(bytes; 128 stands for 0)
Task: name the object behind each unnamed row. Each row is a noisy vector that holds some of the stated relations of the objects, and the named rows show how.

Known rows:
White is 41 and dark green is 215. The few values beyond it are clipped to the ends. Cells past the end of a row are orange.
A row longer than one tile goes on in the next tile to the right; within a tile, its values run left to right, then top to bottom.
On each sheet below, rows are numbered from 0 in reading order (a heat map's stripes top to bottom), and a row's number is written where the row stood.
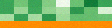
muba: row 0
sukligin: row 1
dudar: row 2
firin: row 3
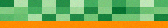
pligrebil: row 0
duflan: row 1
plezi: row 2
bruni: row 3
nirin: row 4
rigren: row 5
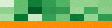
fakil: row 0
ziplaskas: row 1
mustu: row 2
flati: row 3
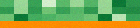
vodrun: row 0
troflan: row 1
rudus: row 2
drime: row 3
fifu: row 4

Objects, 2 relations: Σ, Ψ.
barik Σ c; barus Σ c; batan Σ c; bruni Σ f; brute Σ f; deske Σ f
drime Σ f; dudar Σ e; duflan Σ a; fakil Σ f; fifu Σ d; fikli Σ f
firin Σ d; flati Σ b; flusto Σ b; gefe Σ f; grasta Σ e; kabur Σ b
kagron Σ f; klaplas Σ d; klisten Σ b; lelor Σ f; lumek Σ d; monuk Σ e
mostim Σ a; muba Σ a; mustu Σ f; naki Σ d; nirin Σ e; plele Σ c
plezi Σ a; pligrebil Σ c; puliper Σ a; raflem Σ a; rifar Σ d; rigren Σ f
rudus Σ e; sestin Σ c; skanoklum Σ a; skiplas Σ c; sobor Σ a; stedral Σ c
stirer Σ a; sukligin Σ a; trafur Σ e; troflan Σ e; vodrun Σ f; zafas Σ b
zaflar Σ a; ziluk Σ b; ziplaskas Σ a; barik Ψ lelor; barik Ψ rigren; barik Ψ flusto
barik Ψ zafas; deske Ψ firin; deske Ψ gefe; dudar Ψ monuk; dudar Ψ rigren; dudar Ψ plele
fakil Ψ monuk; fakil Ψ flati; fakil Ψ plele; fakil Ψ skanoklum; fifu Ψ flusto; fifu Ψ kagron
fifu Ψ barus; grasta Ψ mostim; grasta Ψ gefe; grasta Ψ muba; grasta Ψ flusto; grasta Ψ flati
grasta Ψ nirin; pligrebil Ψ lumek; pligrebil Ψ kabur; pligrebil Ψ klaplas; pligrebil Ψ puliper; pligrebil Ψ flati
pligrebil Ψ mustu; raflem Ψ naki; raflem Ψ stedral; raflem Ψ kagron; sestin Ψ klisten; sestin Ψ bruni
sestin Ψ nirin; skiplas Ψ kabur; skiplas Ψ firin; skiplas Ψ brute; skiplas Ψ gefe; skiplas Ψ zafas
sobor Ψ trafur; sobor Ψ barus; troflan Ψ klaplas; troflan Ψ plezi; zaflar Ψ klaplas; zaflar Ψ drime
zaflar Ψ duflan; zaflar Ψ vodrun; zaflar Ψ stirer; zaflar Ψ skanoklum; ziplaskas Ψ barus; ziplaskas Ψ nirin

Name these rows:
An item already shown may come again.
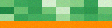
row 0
flusto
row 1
troflan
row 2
plele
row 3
troflan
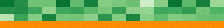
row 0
fifu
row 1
lelor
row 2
sestin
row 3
naki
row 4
lelor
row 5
monuk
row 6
sestin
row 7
stedral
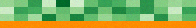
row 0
plele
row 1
zaflar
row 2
klaplas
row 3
grasta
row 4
trafur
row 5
raflem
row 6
plele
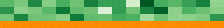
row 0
fikli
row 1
batan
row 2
kagron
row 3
firin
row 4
troflan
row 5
barus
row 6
barik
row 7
lumek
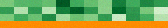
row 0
zafas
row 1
brute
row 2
barus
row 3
ziluk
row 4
sobor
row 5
skiplas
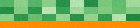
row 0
klisten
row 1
kabur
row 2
plezi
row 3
rifar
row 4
skanoklum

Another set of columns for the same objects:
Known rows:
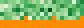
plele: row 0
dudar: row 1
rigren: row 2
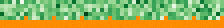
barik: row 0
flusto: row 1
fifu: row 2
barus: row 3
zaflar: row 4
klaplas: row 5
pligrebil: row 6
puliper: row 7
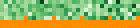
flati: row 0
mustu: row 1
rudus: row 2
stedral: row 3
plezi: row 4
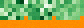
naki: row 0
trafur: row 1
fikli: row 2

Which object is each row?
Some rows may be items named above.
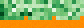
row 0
sobor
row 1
sestin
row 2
grasta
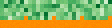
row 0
kagron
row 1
firin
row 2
rifar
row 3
zaflar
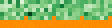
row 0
skiplas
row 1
barus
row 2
fikli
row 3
batan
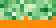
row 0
troflan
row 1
plele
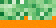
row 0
barik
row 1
rudus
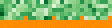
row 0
ziplaskas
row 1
raflem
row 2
skanoklum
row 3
nirin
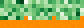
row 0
naki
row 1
monuk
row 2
klisten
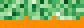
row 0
lelor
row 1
bruni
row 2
brute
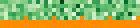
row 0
zafas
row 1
skiplas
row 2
plezi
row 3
fakil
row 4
lumek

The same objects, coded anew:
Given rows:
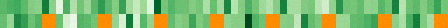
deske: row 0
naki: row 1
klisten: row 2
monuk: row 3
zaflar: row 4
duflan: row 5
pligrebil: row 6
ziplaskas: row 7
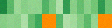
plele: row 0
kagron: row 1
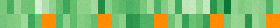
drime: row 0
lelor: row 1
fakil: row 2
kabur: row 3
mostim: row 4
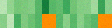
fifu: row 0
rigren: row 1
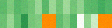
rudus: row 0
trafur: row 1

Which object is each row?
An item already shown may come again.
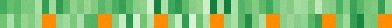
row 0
nirin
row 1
batan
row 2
bruni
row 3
bruni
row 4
ziplaskas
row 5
klaplas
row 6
grasta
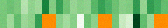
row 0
firin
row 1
barus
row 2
raflem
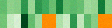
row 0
raflem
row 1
sestin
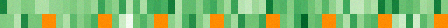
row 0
skanoklum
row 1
rifar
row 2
stedral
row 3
ziplaskas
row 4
zafas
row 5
dudar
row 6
flusto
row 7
sestin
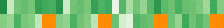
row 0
sobor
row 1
sobor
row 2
naki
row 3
fikli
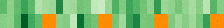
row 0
troflan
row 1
plezi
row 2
grasta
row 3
lumek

